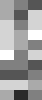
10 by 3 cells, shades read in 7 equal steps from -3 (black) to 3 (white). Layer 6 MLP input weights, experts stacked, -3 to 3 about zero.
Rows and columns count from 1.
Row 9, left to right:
2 2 1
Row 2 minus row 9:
-1 -3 1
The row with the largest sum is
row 4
